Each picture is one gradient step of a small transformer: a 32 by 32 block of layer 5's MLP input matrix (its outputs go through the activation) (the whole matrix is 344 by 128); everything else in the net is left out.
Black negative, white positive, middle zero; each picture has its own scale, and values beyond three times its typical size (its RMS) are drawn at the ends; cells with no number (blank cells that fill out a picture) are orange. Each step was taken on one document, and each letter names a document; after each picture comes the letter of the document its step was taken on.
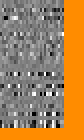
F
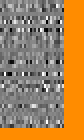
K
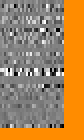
K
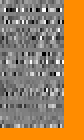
K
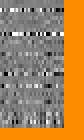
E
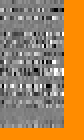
F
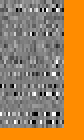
F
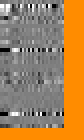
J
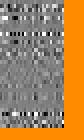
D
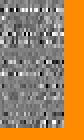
E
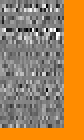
K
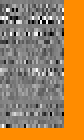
D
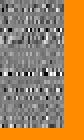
K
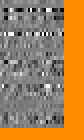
E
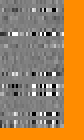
F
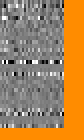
J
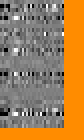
J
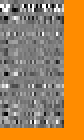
J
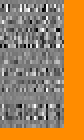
K
